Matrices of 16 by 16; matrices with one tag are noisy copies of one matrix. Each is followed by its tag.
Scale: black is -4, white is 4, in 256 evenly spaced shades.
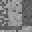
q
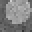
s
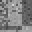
q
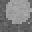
s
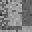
q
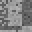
q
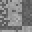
q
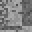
q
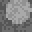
s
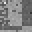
q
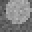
s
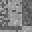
q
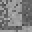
q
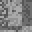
q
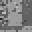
q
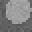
s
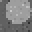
s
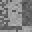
q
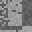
q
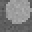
s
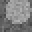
s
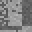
q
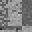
q
